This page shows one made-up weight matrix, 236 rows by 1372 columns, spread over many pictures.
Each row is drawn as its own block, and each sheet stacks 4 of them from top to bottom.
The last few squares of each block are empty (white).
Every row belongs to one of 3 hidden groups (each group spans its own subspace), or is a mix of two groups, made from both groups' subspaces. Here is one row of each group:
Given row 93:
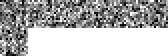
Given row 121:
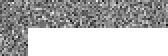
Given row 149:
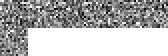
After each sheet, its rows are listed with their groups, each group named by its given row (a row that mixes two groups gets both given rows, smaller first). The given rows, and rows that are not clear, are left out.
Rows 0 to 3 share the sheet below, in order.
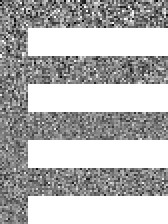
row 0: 93
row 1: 93
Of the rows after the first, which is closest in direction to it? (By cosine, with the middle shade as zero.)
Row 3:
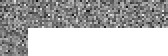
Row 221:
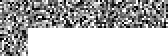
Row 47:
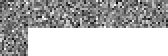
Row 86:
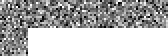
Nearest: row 86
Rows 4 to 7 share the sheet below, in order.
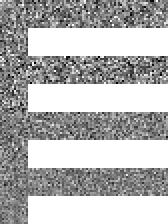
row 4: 93 and 121
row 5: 93
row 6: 121
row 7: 149
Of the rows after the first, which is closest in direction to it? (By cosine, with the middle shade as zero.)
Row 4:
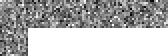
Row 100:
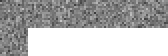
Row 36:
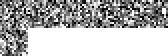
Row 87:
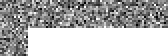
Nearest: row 87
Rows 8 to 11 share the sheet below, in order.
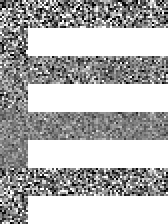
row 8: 121
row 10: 121
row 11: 93 and 121
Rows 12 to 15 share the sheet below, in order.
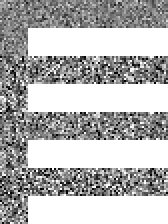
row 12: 121
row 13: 93
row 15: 121
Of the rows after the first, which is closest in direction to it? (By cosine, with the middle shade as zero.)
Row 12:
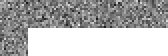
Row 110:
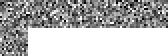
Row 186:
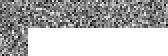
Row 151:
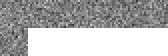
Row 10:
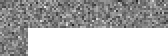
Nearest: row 151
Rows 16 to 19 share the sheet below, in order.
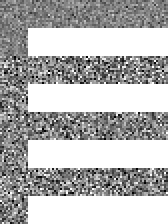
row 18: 121
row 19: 121
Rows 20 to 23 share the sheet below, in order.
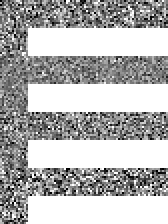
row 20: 93
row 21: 121
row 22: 149
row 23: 93
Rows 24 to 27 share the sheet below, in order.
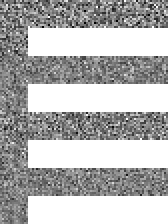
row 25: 93
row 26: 149
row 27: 149
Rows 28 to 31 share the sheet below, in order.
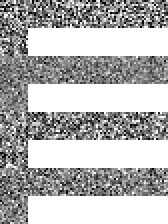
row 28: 149
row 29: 121
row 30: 93
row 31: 121
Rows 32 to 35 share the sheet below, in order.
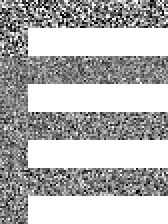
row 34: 149
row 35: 149
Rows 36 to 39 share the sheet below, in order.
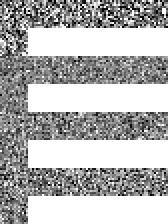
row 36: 93
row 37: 93
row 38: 93
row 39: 149
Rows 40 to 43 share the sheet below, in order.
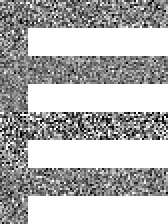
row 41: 149
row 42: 149
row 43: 121
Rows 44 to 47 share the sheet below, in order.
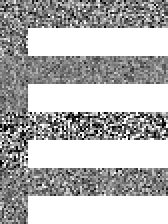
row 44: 149
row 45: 93
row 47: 121
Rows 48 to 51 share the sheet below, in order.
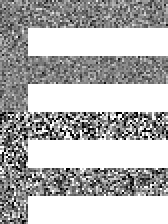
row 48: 121
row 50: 121
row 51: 93
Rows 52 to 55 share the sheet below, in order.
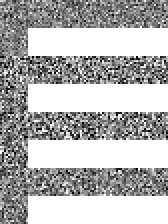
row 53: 149
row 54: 121
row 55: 121
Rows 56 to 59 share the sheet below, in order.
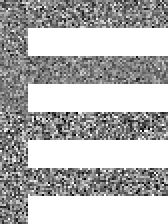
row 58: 93
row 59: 149
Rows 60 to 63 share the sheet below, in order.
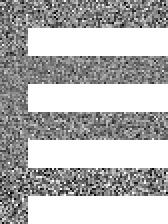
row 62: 149
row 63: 121
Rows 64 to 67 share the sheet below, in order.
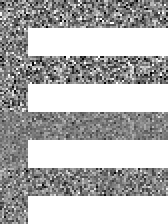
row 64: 93 and 121
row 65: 93
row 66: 93 and 121
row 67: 121
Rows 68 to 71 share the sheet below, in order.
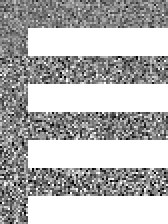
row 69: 93 and 121
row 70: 121
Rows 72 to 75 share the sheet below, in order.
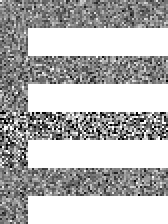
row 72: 93
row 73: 121
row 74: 149
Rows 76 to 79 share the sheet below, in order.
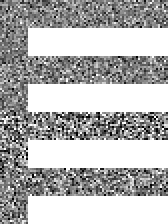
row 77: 121
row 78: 149
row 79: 93
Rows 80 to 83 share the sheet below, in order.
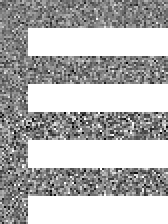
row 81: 149
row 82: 93
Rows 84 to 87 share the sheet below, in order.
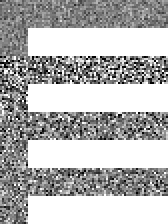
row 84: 93
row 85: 149
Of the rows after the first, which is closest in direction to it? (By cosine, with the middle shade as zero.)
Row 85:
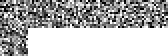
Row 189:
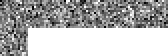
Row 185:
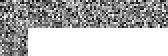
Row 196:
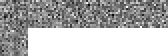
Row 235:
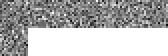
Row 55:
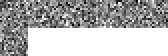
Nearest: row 185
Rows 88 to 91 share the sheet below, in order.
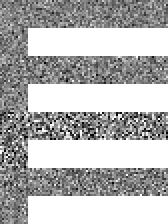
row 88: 121
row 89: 121
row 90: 121
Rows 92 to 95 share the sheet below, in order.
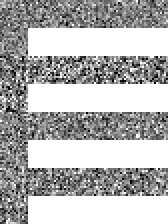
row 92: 121
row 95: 93
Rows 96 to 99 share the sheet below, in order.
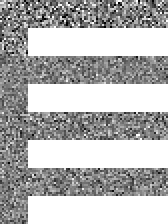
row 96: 121
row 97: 121
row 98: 149
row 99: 93
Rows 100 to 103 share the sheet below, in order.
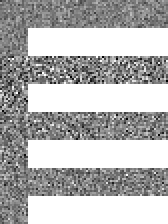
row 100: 93
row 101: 121
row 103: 149
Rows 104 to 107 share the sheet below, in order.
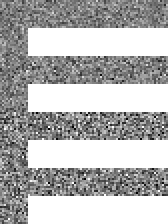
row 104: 93 and 121
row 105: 93
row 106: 149
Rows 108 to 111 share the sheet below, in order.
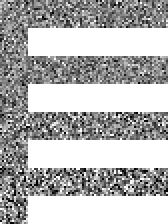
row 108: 121
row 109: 93
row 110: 93 and 121
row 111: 93 and 121
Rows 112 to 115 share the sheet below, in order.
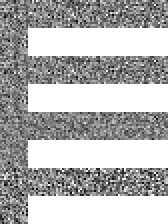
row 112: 149
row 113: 149
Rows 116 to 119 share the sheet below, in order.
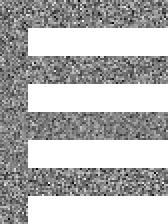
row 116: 93
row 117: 93
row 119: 149
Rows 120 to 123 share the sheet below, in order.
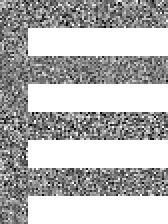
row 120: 121
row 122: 149
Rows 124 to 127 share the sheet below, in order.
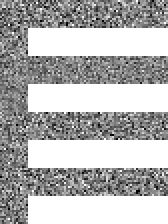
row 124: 121
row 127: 149
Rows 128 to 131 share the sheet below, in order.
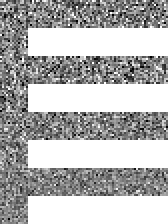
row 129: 93
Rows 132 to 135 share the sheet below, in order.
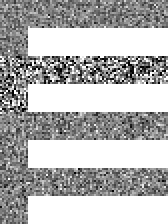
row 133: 93
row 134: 93
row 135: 93
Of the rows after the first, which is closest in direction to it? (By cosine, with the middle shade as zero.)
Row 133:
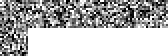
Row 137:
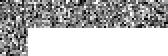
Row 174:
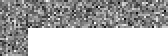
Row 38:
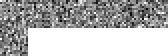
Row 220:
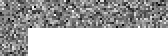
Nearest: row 220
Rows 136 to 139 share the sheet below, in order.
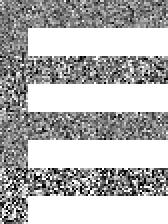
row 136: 93
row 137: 93
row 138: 121
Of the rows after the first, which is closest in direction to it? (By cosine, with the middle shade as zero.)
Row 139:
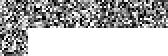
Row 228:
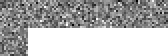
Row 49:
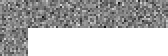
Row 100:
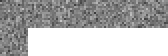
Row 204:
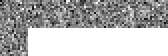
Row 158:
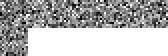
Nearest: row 49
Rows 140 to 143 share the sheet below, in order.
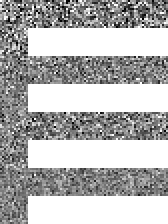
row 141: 149
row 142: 93
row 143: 93
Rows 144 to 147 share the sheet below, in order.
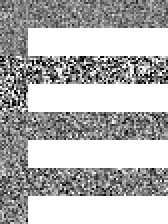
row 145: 93
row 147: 121
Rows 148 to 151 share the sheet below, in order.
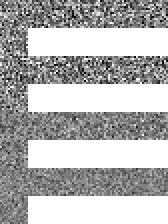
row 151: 121
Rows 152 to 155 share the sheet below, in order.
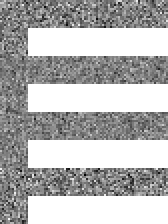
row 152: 121
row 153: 93
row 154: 93
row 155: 93
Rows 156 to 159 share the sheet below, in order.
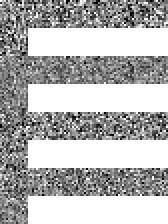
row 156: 93
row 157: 93
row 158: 93
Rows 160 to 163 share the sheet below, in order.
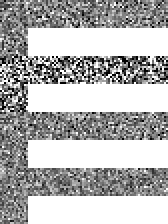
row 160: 121 and 149
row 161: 121
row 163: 93 and 121
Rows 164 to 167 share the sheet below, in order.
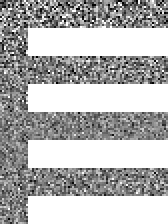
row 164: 121
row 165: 149
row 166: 93
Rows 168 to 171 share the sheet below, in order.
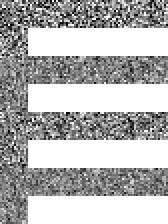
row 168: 121
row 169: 93
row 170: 93
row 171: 93
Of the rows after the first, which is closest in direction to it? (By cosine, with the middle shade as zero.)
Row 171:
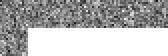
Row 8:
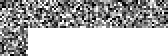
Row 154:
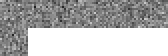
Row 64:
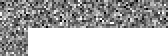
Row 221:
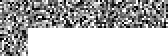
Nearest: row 221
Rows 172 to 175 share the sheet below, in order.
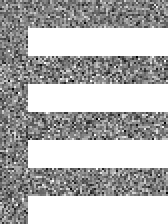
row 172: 149
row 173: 121
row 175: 121
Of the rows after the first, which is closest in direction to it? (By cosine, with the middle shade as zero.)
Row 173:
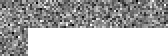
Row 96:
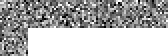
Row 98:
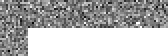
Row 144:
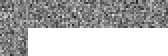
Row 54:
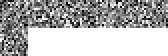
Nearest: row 144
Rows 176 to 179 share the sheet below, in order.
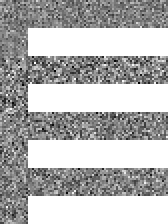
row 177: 93
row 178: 121
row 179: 93 and 121
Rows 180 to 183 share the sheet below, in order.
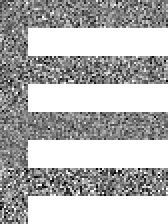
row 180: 121
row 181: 121
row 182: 149
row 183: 121
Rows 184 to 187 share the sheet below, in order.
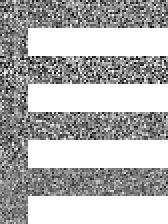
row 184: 149
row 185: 149
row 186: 121
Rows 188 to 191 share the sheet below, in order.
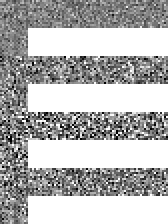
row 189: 93
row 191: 149
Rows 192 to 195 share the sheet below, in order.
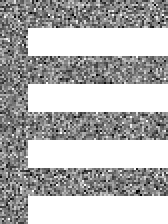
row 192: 149
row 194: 93
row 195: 149
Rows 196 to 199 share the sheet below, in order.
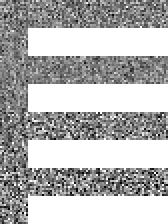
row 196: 149
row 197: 93
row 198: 93 and 121
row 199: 149
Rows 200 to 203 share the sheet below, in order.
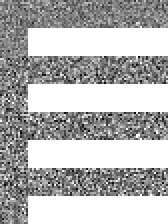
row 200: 149
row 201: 93 and 121
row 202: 149
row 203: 149
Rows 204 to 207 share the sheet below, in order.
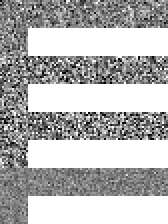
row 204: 93
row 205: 121
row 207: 149
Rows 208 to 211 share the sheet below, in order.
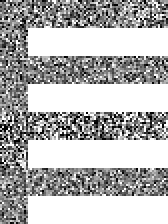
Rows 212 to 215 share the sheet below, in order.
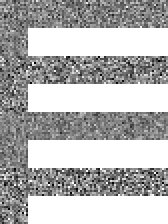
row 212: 149
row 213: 93
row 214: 93
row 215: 149
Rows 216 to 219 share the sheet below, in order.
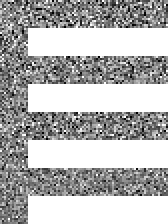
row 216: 121
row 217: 93
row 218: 93
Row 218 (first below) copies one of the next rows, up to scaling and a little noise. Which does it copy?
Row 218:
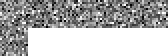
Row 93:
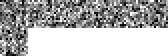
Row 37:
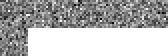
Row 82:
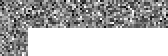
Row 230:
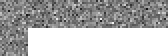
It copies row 230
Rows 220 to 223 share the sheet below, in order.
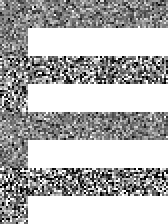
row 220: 93
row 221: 93 and 121
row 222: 121
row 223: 149
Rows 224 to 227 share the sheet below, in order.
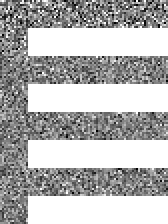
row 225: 121
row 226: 121
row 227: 121
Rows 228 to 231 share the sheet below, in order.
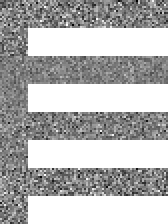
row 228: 121
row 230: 93
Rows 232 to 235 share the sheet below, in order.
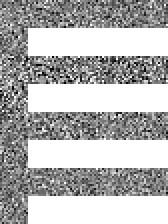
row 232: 121
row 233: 121
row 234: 121
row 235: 121
